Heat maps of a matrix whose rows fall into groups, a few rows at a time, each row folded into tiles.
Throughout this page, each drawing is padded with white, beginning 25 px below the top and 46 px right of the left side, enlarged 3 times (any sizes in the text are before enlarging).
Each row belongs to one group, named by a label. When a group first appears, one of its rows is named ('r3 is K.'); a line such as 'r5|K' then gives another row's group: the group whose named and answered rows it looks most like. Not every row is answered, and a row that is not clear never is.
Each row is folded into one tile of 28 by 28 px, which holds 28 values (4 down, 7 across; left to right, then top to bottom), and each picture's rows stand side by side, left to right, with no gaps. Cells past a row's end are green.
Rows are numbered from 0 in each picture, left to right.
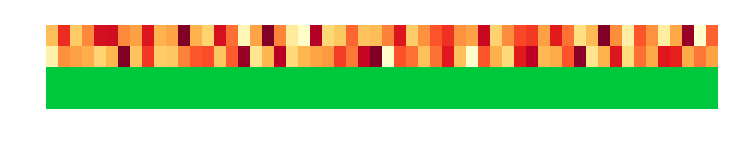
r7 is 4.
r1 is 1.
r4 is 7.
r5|7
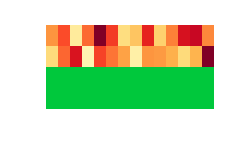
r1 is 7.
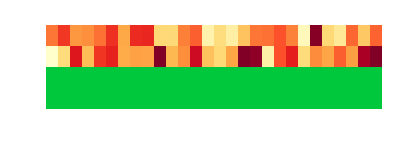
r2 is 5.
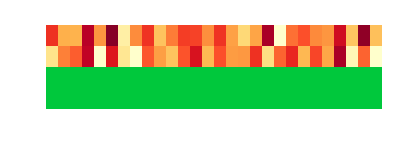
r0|5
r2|4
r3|5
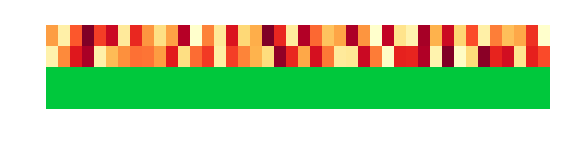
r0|5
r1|4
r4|5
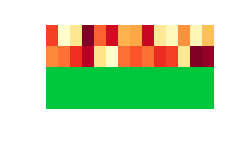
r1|4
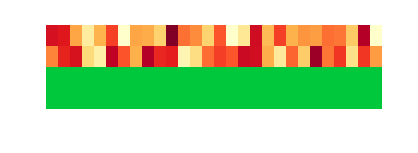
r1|5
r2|5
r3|5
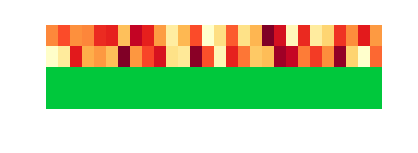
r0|7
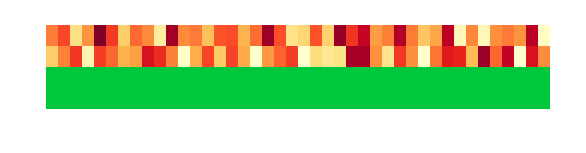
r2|1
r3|7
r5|5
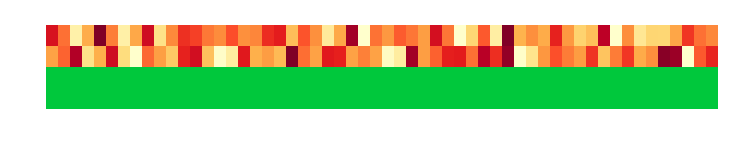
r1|7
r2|7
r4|7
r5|5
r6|4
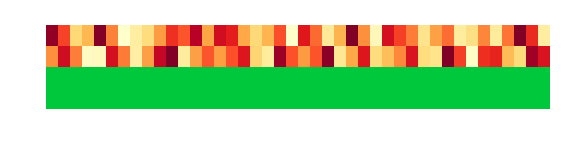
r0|1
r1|5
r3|1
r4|1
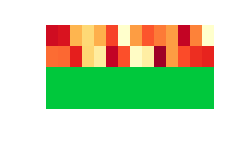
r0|1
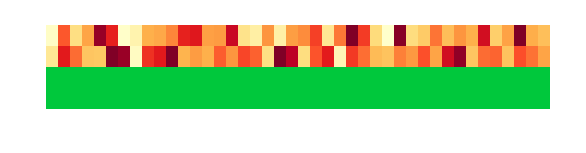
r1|5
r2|4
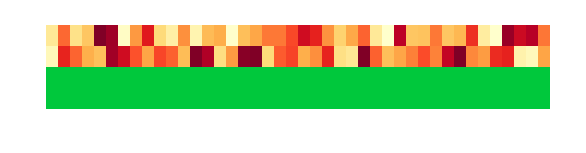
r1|4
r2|5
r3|1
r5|5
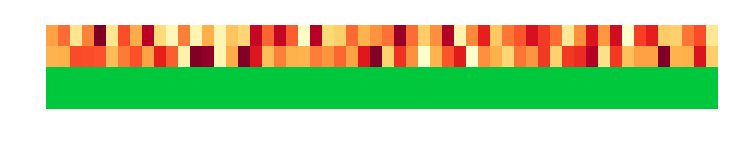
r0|4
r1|4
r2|5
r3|4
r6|5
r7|1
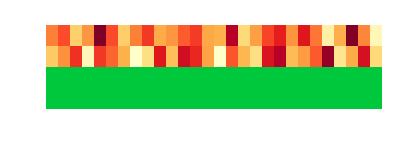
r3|1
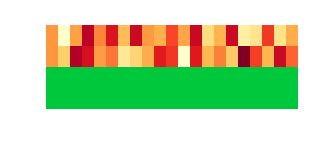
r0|5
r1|5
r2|4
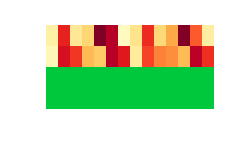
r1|7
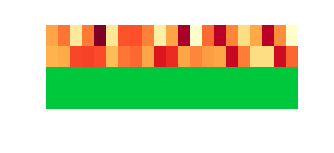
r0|4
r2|1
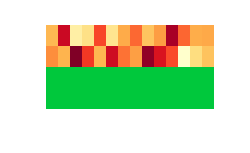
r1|5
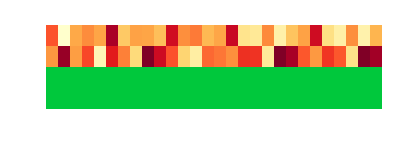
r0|5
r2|4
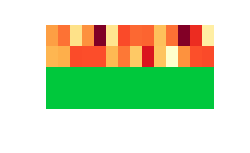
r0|4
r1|1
